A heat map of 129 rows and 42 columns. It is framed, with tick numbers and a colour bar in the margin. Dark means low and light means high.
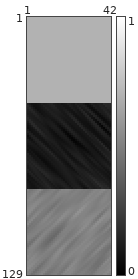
It is made of 3 by 1 panels. Panel 1,1: high, flat. Panel 2,1: very low, slanting down to the right, faint in contrast. Panel 3,1: middling, slanting up to the right, faint in contrast.
